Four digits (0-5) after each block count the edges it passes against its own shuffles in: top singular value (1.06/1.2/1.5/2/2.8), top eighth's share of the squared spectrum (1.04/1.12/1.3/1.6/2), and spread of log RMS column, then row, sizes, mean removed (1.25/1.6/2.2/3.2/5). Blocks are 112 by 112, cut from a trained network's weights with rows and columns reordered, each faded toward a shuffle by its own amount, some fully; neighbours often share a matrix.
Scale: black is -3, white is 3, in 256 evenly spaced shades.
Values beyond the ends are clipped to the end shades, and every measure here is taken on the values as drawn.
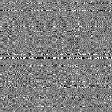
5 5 1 4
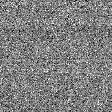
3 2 1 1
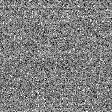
2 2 1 0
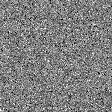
0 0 0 0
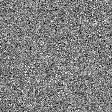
1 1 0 0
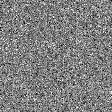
1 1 0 0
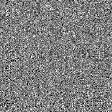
3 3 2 2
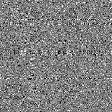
4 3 0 3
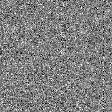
3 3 2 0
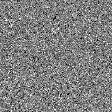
3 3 2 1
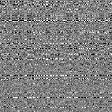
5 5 1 4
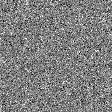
1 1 0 0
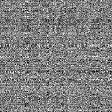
4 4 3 2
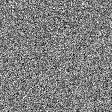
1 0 0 0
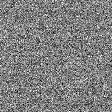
2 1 0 0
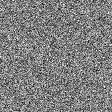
0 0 0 0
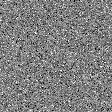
0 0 0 0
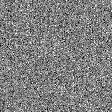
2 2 0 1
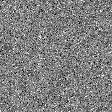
0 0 0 0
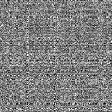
4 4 2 3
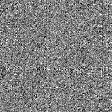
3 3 1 2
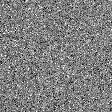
0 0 0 0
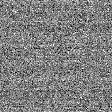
3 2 1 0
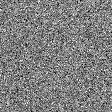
1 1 0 0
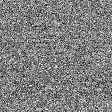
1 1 0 0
